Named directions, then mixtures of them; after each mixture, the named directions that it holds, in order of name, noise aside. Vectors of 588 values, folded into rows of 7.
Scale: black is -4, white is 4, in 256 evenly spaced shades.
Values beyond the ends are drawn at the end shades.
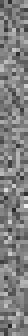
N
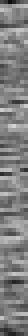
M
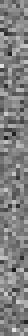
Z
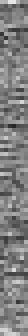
M, Z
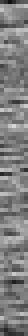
M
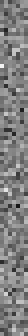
N, Z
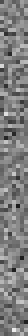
Z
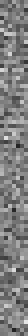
N, Z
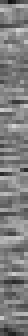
M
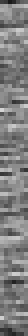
M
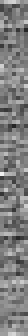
M, N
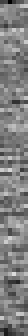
M, N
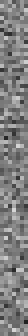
N, Z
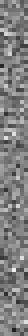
Z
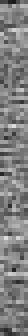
M, Z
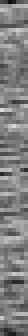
M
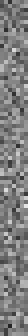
N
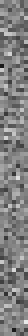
Z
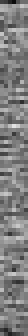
M, Z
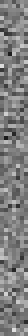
Z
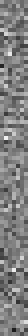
Z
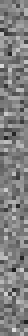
Z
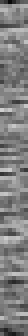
M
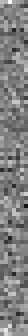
M, N
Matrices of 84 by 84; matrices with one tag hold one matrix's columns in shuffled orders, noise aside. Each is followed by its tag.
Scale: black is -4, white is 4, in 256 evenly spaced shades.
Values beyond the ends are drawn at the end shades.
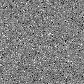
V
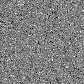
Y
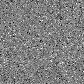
V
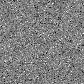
V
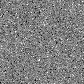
Y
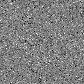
V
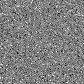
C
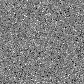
C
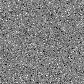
C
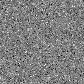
C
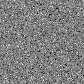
C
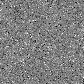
V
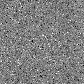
V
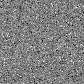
V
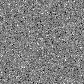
Y
